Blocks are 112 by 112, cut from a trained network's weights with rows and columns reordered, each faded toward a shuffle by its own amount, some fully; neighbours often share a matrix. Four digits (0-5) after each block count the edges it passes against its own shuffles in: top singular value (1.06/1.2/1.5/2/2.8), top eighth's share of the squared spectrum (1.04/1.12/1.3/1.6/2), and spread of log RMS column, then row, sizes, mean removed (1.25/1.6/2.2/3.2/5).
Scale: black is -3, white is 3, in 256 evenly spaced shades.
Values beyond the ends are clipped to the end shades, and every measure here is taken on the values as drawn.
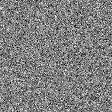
2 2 0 0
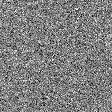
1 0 0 0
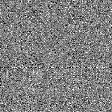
3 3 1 2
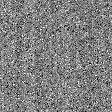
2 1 0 0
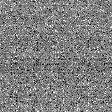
2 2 2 0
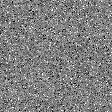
0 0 0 0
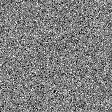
0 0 0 0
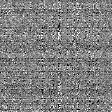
4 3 3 1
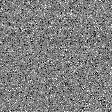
1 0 0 0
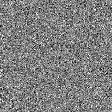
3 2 1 1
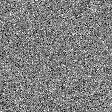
0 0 0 0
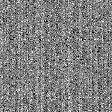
3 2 0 2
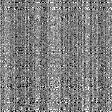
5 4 1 4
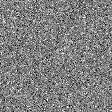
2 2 0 0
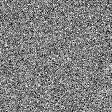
0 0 0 0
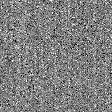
2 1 0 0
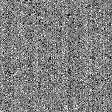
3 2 0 1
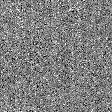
1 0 0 0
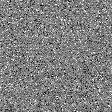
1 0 0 0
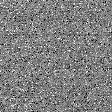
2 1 1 0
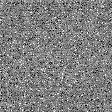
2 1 1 0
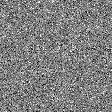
2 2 0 0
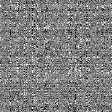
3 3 4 1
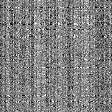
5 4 1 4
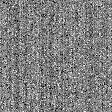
3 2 0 1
